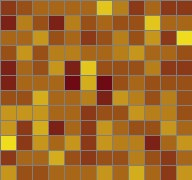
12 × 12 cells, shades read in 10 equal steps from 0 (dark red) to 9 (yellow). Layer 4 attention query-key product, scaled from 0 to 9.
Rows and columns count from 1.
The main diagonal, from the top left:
2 5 6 5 1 7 1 3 3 1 2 6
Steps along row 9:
down up down up down up down down same up down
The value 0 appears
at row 6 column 5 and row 6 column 7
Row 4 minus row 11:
1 2 -1 -2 2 2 1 2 1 1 2 -1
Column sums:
44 46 56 47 44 45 47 49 52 49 41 49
